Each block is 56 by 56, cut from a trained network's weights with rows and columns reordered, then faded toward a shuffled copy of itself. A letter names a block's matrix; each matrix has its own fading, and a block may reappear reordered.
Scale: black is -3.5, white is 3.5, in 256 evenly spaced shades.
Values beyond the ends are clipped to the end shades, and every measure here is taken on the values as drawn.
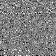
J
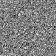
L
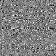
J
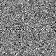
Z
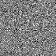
J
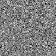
L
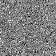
Z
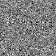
Z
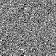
J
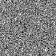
L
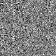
L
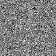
L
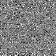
J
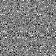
J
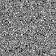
Z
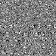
J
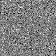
Z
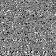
J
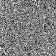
L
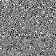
J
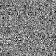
J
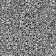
L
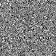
Z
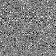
J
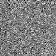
J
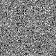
Z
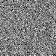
Z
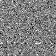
Z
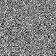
J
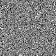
L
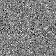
Z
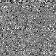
J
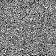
Z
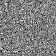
Z
